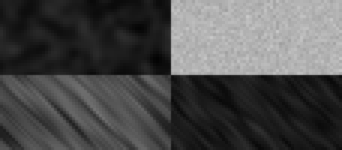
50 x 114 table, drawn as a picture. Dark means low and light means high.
The table splits into 2 rows of 2 panels. Panel 1,1: very low, blotchy, faint in contrast. Panel 1,2: high, fine-grained, faint in contrast. Panel 2,1: low, slanting down to the right. Panel 2,2: very low, slanting down to the right, faint in contrast.
